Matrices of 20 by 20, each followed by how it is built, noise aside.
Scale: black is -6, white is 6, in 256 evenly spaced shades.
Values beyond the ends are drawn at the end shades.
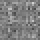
low rank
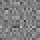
low rank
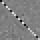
diagonal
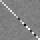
diagonal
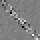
banded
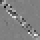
banded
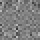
low rank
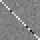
diagonal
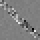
banded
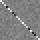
diagonal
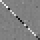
diagonal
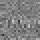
low rank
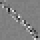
banded
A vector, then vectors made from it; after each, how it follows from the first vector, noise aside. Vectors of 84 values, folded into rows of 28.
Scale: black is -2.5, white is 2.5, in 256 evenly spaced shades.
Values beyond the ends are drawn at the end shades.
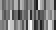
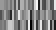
sign-scrambled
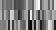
sign-scrambled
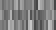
shrunk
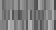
shrunk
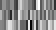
sign-scrambled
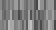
shrunk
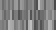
shrunk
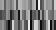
sign-scrambled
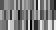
sign-scrambled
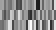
sign-scrambled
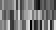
sign-scrambled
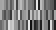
sign-scrambled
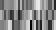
sign-scrambled
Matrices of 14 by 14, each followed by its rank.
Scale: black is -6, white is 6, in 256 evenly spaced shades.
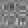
three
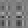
one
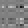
one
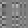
one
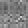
three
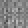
three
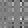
one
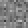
three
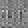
three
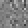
three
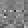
three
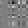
one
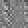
three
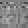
three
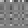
one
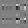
one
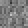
three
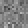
three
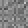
three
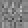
three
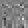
three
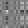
one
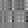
one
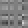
one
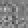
three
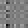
one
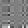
one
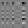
one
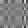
one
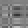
one
